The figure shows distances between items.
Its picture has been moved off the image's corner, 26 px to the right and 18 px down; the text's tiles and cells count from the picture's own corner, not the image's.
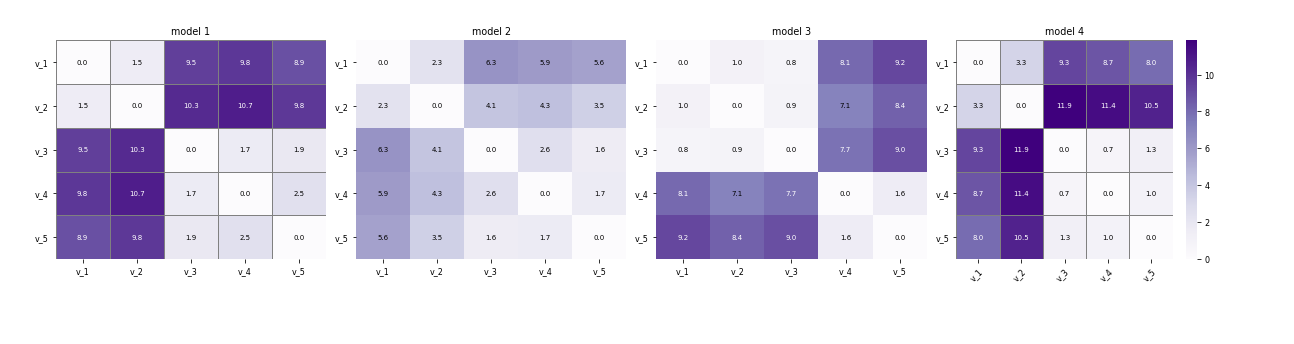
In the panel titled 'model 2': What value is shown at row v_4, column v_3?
2.6
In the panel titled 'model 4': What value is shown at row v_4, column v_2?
11.4
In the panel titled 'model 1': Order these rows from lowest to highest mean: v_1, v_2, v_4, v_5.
v_5, v_4, v_1, v_2
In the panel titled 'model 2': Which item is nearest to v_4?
v_5
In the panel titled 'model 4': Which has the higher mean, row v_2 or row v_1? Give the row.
v_2
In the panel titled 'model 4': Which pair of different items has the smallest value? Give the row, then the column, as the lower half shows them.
v_4, v_3
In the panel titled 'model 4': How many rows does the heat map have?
5
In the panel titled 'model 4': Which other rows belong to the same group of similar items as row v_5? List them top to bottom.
v_3, v_4
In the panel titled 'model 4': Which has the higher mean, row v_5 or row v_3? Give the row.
v_3
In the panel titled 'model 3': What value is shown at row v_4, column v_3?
7.7
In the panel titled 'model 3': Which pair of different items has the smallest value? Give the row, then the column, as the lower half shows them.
v_3, v_1
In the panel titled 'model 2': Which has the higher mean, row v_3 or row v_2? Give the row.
v_3
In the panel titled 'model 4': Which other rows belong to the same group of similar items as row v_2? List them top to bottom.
v_1
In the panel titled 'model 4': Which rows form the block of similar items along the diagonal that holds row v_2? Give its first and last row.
v_1 to v_2
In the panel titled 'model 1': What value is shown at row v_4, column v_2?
10.7
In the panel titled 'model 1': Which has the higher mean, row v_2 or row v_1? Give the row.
v_2
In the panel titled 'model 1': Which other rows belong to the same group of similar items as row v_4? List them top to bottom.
v_3, v_5
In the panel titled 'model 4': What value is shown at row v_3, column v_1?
9.3
